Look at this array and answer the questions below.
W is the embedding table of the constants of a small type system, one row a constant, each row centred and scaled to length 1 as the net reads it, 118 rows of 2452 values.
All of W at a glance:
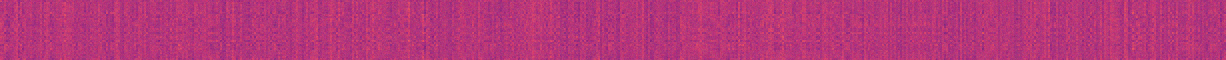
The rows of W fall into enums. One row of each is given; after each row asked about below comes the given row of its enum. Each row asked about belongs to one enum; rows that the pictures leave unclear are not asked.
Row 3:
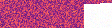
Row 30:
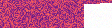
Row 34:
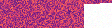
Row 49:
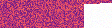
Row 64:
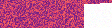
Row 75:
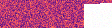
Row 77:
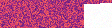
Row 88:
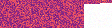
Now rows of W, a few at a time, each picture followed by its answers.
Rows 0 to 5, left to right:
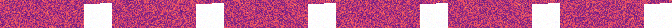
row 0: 3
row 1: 34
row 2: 88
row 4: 88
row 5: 64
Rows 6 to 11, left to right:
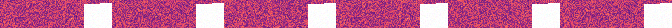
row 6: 64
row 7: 30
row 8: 77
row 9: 64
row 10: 88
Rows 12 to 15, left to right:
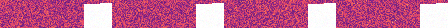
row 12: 77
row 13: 30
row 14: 34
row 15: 88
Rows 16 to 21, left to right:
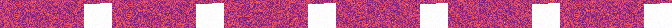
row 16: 30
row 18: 64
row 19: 88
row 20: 88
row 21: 30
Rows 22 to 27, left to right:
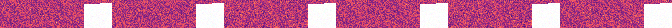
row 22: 88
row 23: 30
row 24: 75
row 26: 75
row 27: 88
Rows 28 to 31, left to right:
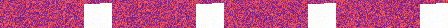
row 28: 64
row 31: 77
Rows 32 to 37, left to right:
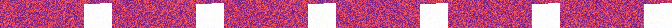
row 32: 64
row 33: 34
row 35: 88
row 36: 3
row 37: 3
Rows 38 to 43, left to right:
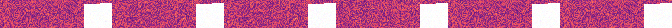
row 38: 30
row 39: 64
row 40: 64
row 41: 49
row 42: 30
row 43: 30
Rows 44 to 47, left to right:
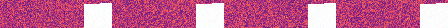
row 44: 49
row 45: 34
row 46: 77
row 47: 64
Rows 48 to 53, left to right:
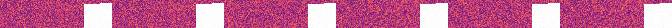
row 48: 49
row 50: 30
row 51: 34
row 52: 88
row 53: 34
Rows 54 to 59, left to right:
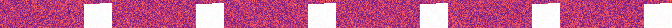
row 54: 34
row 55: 3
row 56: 88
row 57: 3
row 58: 30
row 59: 77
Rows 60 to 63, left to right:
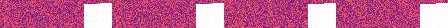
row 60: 30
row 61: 30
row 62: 77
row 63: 88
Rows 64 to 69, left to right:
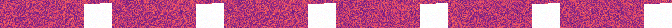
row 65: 34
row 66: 34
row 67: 49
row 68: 30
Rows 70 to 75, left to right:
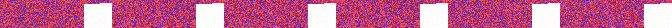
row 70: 64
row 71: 77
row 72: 3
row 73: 77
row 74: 49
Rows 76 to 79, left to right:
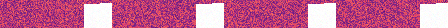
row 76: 49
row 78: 30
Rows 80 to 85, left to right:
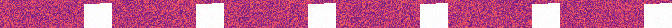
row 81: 34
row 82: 64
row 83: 64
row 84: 77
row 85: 49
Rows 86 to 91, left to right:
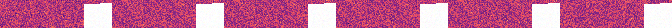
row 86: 75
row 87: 88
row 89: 88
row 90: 88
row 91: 64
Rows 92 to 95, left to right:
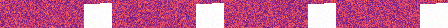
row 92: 3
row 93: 64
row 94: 77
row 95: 88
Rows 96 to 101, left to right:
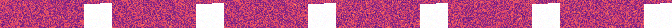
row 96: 77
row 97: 88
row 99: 75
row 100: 64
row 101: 3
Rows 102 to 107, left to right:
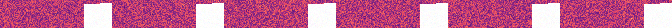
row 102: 30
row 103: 88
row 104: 34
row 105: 3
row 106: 77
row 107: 64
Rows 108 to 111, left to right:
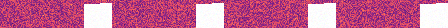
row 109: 49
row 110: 64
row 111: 30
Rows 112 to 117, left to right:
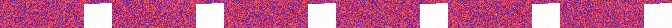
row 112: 64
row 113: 34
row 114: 30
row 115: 3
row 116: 30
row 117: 49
